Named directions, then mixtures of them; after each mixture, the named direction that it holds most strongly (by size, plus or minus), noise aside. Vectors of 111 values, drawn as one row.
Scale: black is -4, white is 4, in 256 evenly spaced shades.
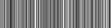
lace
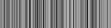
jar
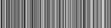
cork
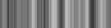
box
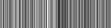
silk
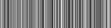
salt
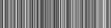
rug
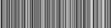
cork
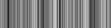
box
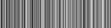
cork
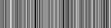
lace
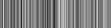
silk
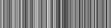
silk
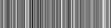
rug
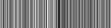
silk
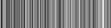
cork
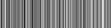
cork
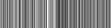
silk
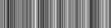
box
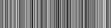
rug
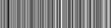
salt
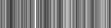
lace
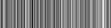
rug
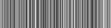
lace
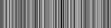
salt
